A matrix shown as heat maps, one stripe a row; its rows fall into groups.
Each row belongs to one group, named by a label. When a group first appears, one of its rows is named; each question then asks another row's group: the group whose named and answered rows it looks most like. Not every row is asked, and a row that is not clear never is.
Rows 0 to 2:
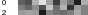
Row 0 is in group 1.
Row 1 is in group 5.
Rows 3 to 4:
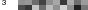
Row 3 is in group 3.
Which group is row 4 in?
1
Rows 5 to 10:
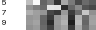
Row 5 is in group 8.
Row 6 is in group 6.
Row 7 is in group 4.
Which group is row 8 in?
3
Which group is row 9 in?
3
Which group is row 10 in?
3
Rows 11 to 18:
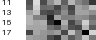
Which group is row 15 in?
4
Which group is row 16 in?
4
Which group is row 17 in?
1
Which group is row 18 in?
4
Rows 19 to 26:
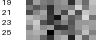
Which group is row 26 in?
3
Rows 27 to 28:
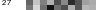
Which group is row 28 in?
5
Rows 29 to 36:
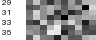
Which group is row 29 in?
5
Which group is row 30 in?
1
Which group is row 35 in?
6
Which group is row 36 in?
4
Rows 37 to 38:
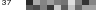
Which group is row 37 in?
1
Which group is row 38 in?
5
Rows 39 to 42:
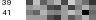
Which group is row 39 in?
6
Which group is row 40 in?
4
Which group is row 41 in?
1
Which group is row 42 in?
4
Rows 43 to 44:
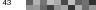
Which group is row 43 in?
6
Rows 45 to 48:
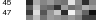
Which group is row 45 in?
1
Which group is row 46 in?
4
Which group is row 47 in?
6
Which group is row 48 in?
6
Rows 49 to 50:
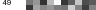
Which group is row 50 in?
1
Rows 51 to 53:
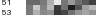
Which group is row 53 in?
4
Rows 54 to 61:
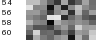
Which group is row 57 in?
6
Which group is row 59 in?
3
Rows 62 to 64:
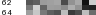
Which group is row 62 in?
1
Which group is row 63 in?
6
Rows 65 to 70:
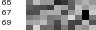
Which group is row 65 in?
4
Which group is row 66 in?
3
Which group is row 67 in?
1
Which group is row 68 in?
1
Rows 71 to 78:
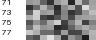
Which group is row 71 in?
3
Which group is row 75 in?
6
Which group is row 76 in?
4
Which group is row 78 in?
1
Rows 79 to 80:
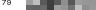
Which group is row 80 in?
3
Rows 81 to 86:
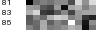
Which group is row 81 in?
3
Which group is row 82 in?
5
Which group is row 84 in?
6
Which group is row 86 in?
1
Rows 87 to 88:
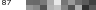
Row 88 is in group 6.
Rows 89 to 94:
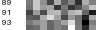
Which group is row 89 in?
5
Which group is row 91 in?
6
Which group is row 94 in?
1
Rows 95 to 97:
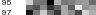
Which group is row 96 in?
3
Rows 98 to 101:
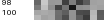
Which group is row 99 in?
5
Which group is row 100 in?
4
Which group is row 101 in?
4
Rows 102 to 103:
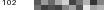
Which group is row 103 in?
3
